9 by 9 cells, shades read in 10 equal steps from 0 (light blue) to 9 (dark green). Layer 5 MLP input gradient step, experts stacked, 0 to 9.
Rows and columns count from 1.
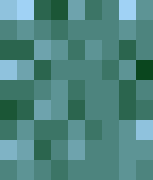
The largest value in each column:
8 7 7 8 7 6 6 7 9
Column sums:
41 38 48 48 44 46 46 41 44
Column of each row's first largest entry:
4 4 1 9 8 1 1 3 4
